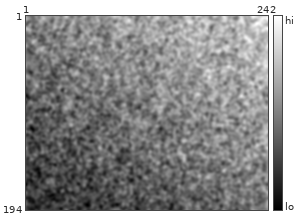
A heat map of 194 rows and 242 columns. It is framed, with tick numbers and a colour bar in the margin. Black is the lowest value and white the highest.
No single row or column stands out from its neighbours. The field climbs toward the top right. The texture is blotchy. On average the colour sits 50% of the way up the scale. There are no lone odd cells. The histogram is bell-shaped.
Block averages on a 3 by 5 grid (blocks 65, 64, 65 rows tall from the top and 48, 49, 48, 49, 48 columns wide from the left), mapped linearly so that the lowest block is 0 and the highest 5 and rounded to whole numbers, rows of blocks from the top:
2 3 4 4 5 / 1 2 3 3 4 / 0 1 1 2 3
